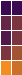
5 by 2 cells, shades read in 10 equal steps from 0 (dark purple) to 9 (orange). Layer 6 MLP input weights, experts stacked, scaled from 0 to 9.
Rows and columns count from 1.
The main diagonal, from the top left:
0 3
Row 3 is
1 3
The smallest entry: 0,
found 2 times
